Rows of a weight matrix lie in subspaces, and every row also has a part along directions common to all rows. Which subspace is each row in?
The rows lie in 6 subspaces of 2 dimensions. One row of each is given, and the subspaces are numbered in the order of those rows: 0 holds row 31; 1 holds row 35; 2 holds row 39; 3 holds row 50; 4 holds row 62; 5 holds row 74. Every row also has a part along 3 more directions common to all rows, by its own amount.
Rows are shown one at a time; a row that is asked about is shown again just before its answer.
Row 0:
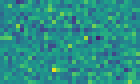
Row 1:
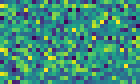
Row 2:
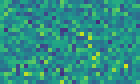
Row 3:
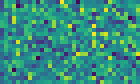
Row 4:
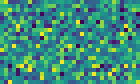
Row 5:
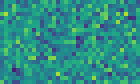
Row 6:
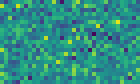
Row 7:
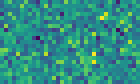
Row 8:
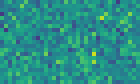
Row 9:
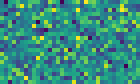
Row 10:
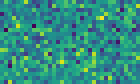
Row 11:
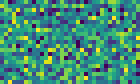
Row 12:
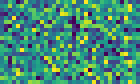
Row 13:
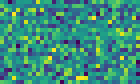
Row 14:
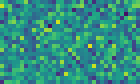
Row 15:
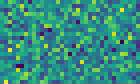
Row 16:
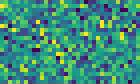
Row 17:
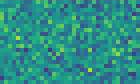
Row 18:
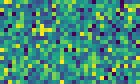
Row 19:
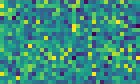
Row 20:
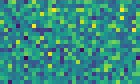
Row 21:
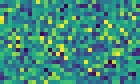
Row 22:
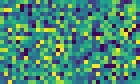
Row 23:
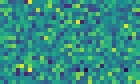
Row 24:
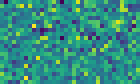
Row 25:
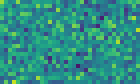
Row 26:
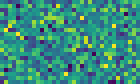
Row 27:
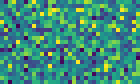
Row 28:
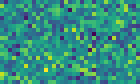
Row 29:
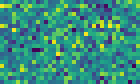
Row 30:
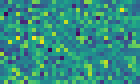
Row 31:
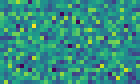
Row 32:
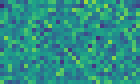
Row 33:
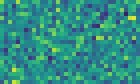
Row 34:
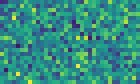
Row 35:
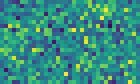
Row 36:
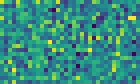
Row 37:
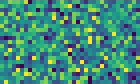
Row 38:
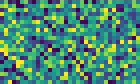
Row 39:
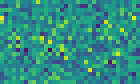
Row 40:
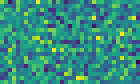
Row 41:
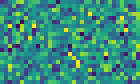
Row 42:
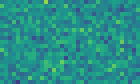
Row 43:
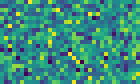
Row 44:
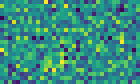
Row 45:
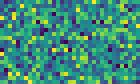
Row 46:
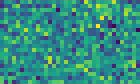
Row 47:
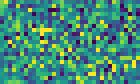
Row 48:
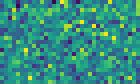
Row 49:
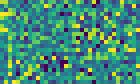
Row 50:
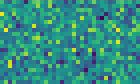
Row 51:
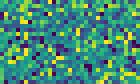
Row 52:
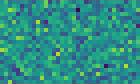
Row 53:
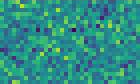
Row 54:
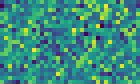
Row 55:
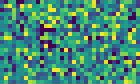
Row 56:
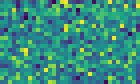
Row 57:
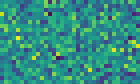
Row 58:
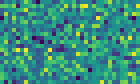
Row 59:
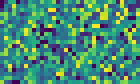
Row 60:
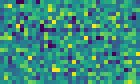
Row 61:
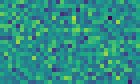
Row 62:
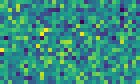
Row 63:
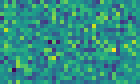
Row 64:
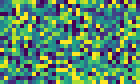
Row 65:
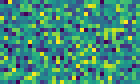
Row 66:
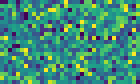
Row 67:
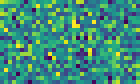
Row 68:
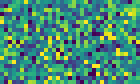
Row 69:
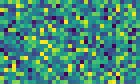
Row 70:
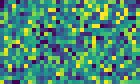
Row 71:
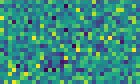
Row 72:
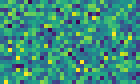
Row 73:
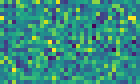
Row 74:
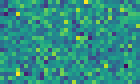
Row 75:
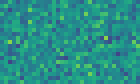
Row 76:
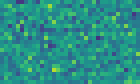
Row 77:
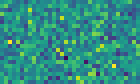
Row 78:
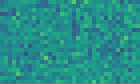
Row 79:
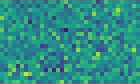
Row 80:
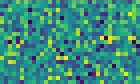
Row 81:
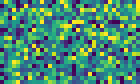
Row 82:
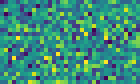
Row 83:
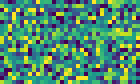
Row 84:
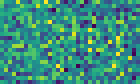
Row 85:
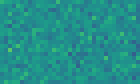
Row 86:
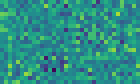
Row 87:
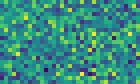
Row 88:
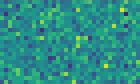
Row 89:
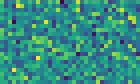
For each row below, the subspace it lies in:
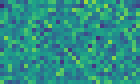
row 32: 1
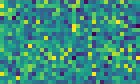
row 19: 4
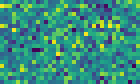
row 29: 1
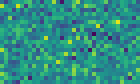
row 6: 4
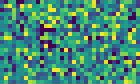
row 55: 0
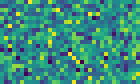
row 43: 0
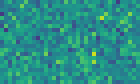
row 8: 3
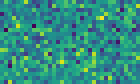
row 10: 3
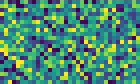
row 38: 1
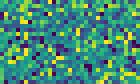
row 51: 2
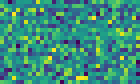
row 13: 3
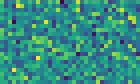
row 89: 4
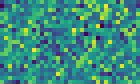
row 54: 1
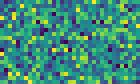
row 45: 3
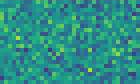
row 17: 2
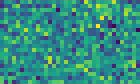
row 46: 1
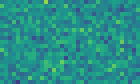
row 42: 5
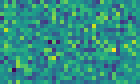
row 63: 5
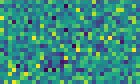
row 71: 5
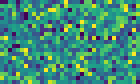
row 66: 4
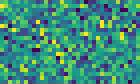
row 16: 1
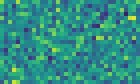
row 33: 1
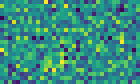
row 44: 5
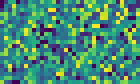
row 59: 1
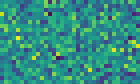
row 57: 2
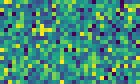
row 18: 3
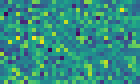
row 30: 2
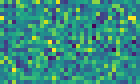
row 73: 5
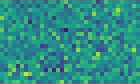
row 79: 5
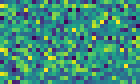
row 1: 4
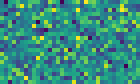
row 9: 4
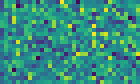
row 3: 4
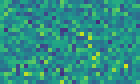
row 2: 5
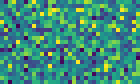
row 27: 3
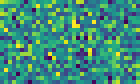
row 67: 3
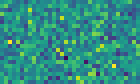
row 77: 2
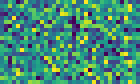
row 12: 0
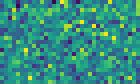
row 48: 4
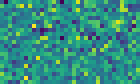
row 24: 4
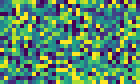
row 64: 4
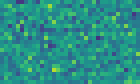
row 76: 0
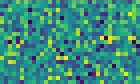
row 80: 2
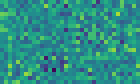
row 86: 5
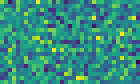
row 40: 3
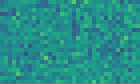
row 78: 4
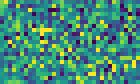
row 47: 2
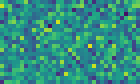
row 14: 1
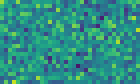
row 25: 1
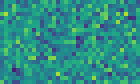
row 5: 1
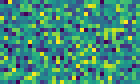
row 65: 5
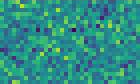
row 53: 1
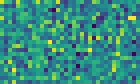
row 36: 5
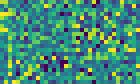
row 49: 5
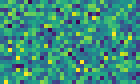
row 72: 0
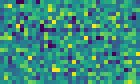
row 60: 0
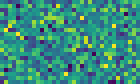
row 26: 1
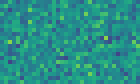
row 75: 2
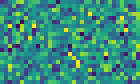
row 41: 0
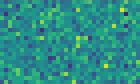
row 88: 1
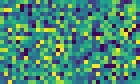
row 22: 2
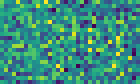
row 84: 5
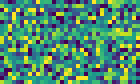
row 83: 3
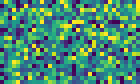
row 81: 4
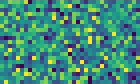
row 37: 0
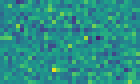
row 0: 0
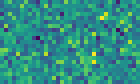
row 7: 3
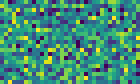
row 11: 3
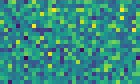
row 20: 3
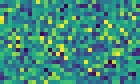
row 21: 2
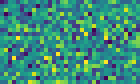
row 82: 2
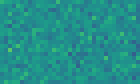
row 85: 0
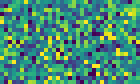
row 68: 2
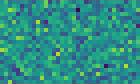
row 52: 2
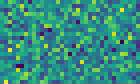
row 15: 0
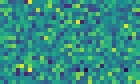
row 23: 0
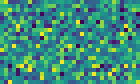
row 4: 0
